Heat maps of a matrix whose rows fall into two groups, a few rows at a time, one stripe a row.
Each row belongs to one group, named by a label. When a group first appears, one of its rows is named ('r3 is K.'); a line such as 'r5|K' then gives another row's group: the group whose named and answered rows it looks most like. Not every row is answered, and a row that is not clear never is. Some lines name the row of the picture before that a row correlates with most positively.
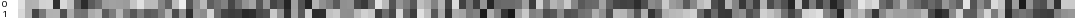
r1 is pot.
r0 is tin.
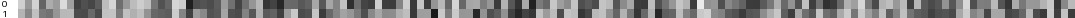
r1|tin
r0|tin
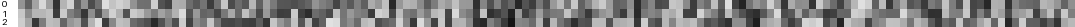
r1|tin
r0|tin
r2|pot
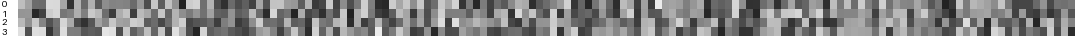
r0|pot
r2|tin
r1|pot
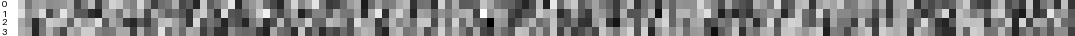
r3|pot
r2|pot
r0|tin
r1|tin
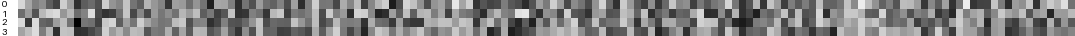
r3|tin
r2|tin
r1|pot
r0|tin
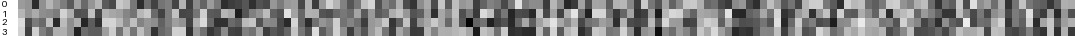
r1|tin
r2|tin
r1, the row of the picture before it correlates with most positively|2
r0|pot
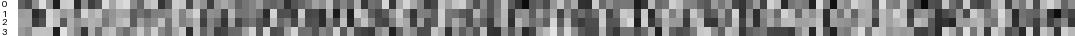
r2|pot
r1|pot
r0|tin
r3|tin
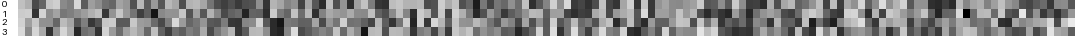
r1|pot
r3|tin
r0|pot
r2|tin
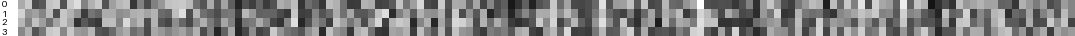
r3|pot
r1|tin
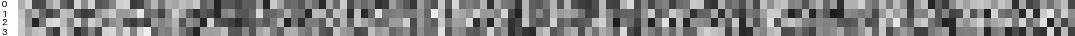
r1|tin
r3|tin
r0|pot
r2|pot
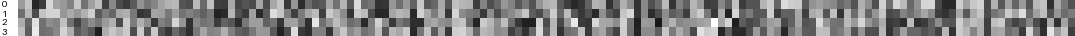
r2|tin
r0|pot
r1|pot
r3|tin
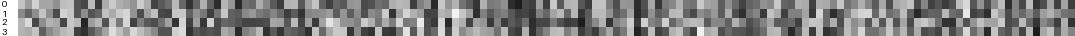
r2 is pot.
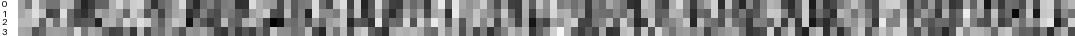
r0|tin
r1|tin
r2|tin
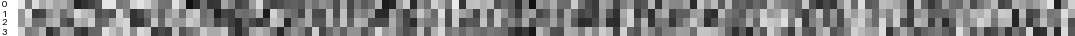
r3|tin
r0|tin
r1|pot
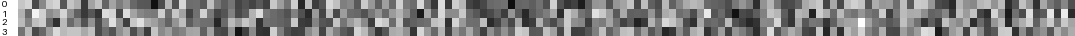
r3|pot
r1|tin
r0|pot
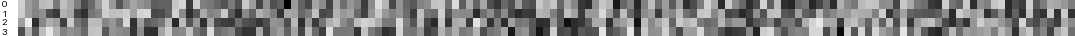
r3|pot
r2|pot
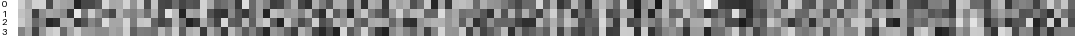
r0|tin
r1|pot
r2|tin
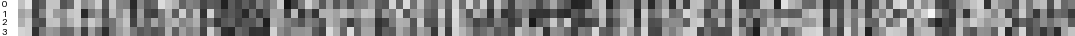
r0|pot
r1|pot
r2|pot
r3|pot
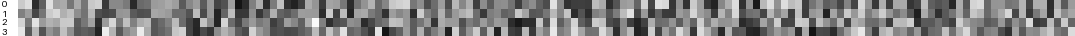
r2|tin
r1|pot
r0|pot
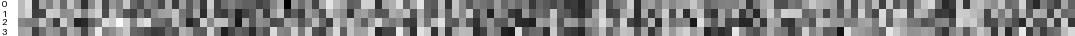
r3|pot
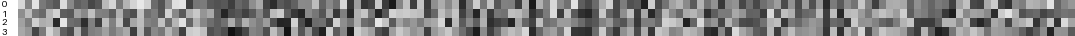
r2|tin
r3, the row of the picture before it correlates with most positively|1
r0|tin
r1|pot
